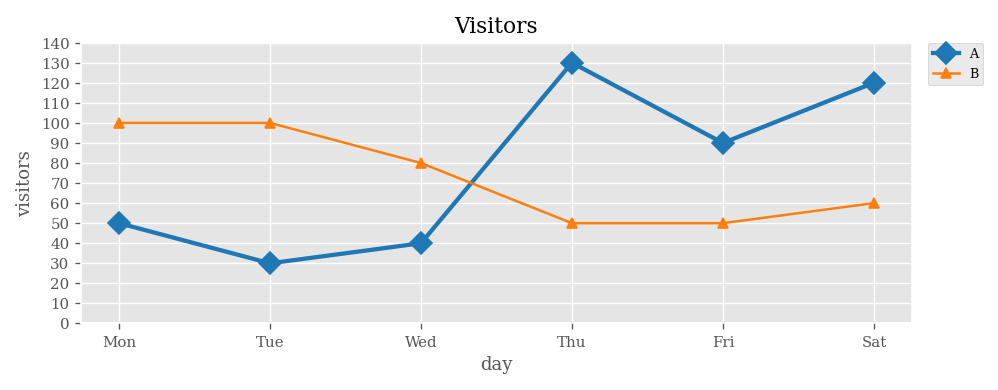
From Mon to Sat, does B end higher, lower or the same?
lower
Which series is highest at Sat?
A
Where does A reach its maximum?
Thu
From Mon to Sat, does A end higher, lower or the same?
higher
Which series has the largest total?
A
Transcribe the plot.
Title: Visitors
x-axis: day, ticks Mon Tue Wed Thu Fri Sat
y-axis: visitors, ticks 0 10 20 30 40 50 60 70 80 90 100 110 120 130 140
Legend: A, B
Values:
A: 50 30 40 130 90 120
B: 100 100 80 50 50 60
